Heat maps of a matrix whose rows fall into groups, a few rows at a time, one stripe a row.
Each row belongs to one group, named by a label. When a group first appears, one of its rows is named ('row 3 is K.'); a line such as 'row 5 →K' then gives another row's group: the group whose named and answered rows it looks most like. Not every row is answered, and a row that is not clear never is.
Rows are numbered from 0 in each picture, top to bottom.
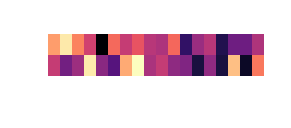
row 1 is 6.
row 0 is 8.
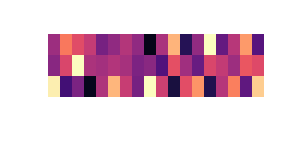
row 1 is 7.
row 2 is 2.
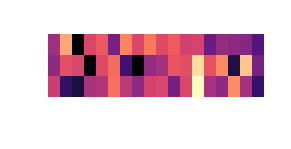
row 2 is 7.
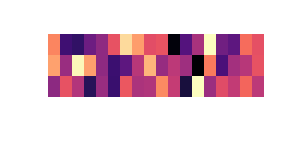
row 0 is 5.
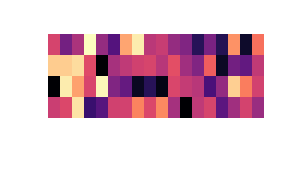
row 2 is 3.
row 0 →6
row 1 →8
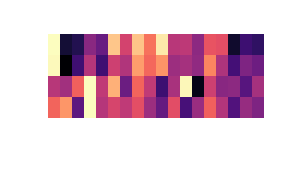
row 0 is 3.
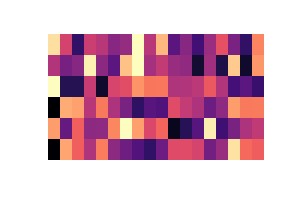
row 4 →5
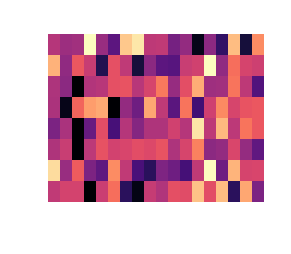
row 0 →6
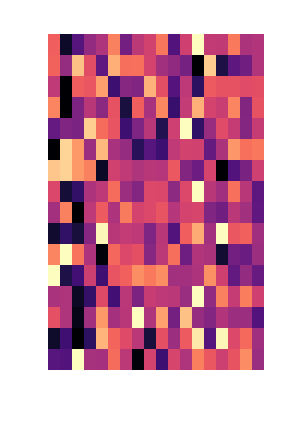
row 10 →8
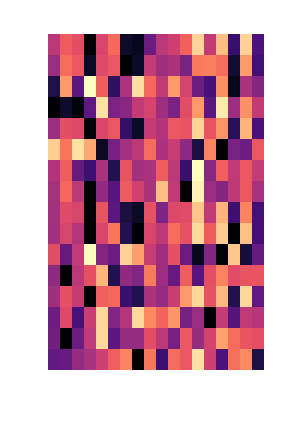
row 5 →8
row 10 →6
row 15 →7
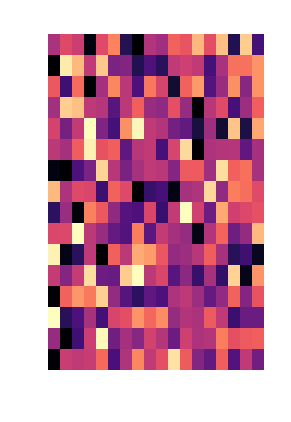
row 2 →2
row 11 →6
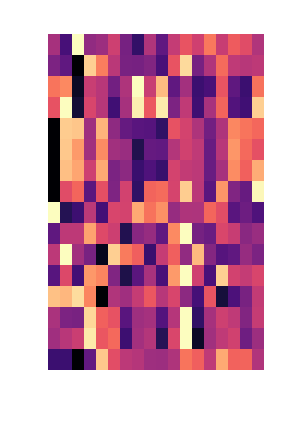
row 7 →2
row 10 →8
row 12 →8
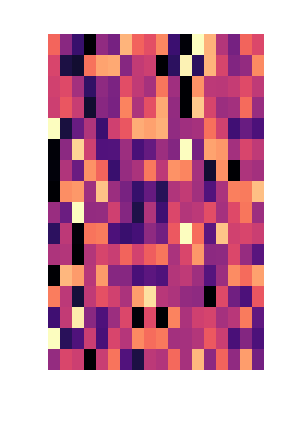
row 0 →5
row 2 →5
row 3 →5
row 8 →7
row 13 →7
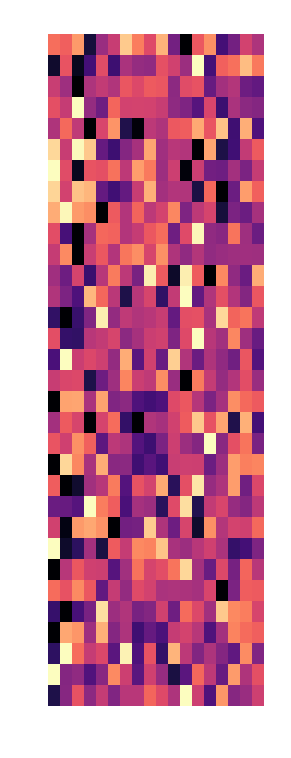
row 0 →5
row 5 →8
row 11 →2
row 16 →5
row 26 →8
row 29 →7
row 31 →2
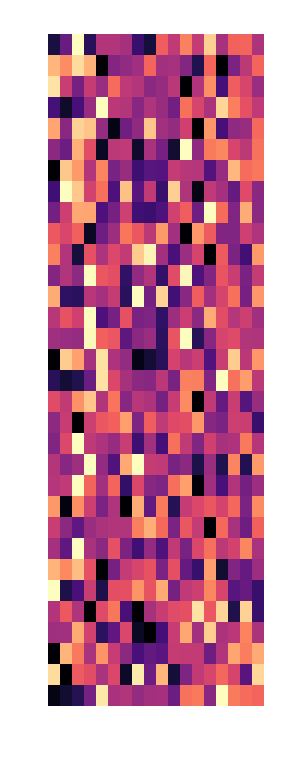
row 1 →8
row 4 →8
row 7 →7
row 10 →2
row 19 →7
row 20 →6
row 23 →2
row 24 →7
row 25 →8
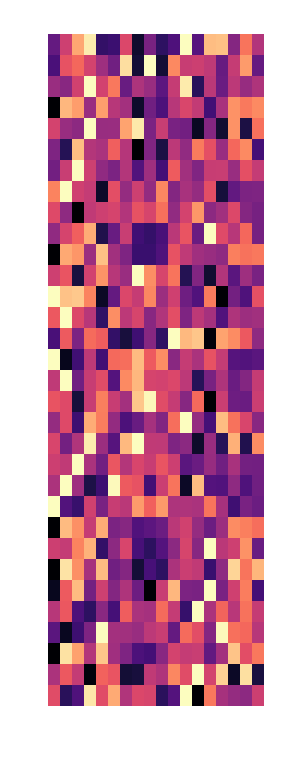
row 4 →6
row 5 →7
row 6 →7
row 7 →8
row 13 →8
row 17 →2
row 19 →6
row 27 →5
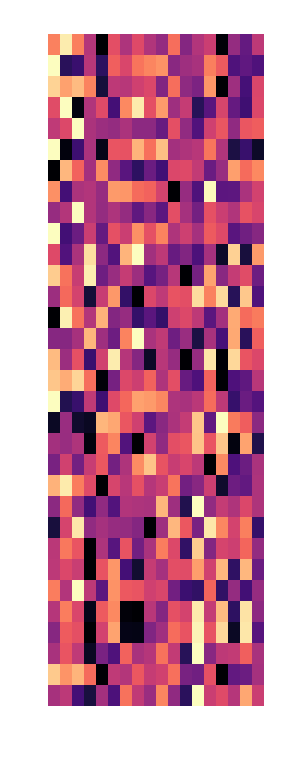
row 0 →8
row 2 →8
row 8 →7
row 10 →6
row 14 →6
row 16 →8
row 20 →2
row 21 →8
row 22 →5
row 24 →5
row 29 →5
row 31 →5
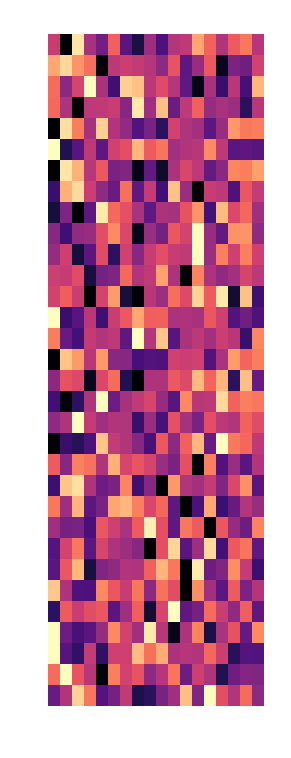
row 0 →7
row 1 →8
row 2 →6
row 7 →7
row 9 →7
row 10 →5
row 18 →7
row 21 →7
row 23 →2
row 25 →5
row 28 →2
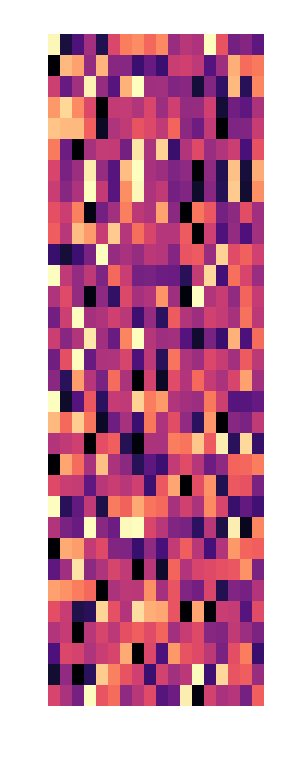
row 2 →6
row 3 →8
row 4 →8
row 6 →6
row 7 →6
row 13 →7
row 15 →7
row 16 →7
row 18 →8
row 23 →6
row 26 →8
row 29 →7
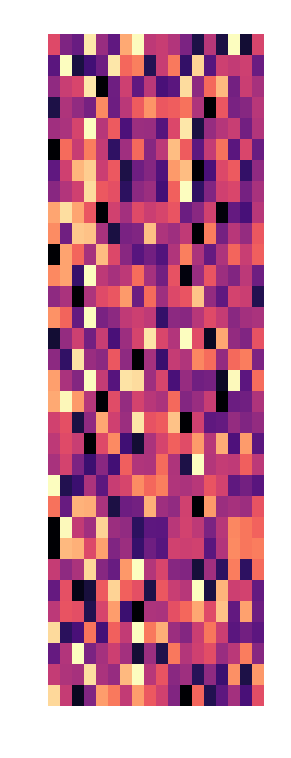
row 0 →6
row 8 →8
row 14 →2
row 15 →7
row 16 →6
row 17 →8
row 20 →5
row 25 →6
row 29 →7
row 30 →6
